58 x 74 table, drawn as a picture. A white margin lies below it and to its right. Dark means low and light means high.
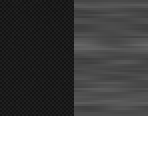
The table splits into one row of 2 panels. Panel 1,1: very low, checkered, faint in contrast. Panel 1,2: low, streaked across, faint in contrast.
